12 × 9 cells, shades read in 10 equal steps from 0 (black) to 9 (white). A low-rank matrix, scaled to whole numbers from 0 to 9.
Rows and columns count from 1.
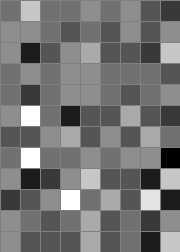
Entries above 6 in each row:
1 0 1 0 0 1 0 1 2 2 0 1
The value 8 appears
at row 10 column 8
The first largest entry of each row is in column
2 1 9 2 4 2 4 2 5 4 5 9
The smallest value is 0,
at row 8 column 9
